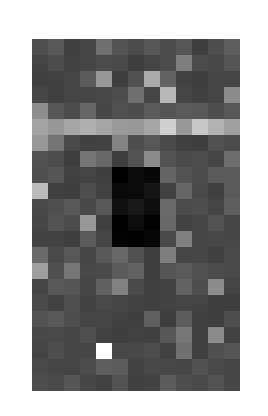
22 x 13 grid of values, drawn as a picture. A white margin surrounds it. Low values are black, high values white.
Ninth with the lowest average: centre. Histogram: skewed, a long tail of high values. Calmest part: bottom left. Odd patch: lower, in the centre. Average level on the scale: 30%. Odd lines: row 6.
